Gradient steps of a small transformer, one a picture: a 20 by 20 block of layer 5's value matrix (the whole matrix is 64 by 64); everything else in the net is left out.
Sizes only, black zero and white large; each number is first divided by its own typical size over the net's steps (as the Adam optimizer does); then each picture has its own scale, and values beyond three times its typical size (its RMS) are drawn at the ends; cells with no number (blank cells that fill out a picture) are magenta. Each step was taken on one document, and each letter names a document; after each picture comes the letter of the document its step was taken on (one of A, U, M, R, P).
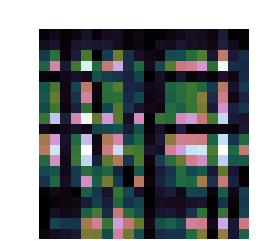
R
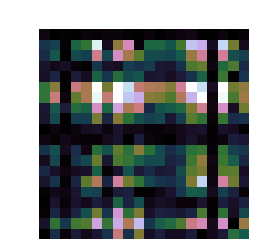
R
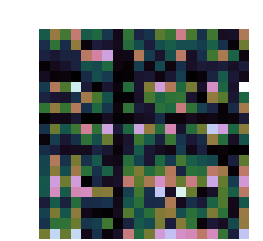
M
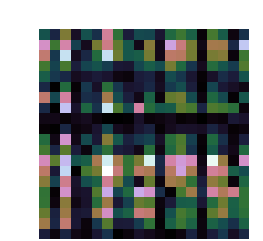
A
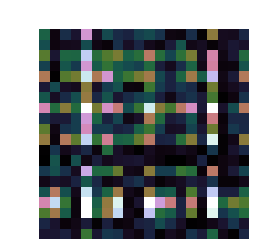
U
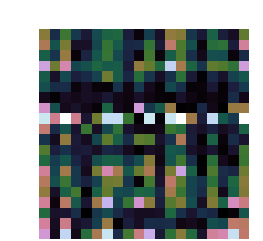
A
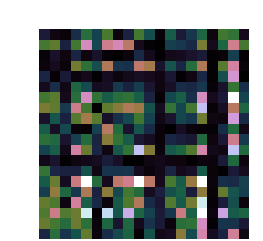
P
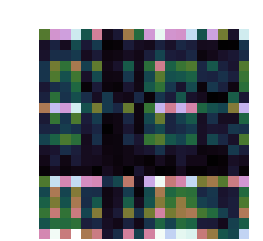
M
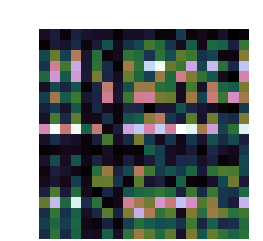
M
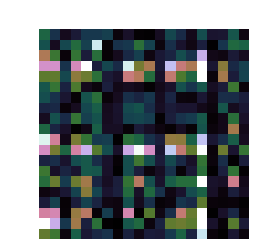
P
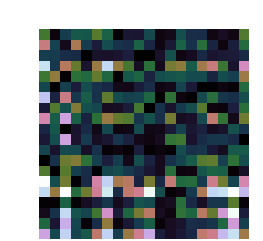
A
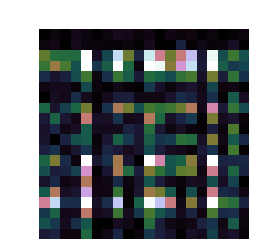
U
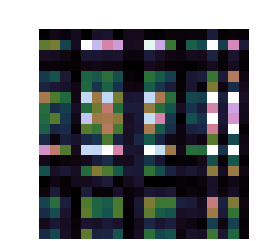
U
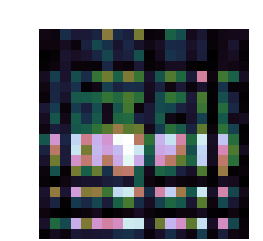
R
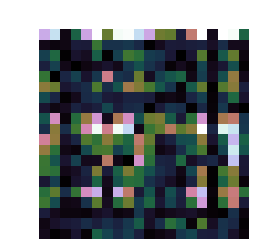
R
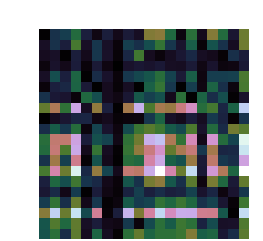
M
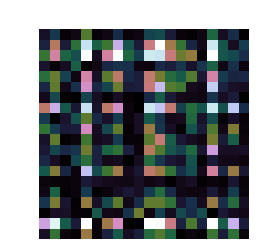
U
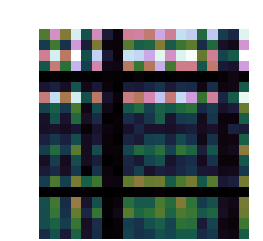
M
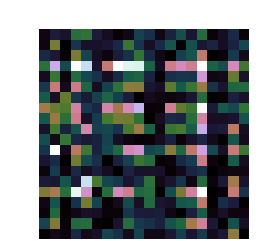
P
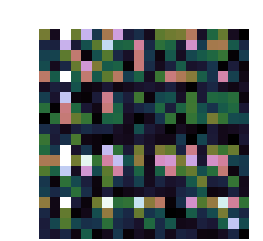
A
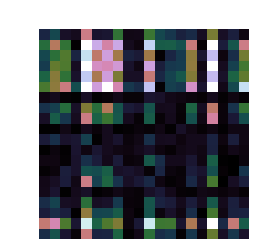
U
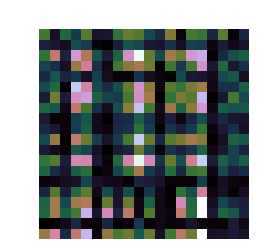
P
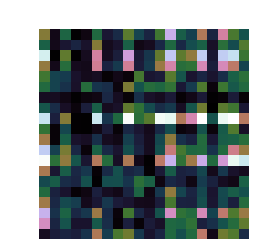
R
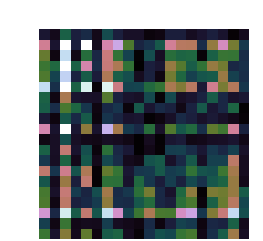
A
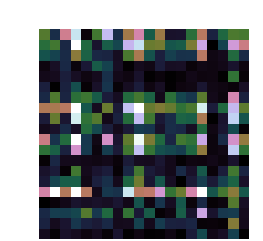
P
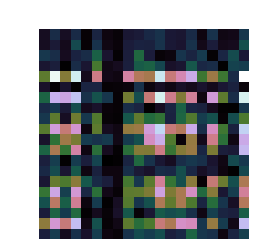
M
